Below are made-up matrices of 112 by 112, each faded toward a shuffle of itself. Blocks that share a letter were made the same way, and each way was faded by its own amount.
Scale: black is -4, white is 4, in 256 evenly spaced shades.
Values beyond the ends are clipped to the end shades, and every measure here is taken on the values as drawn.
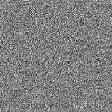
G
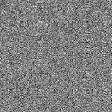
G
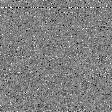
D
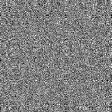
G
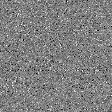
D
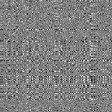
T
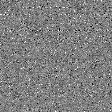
D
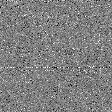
D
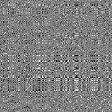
T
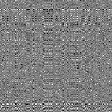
T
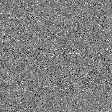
D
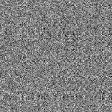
G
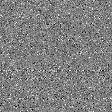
D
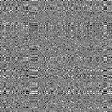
T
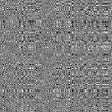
T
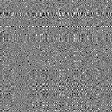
T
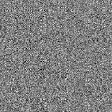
G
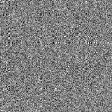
G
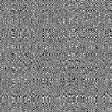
T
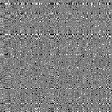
T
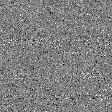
D
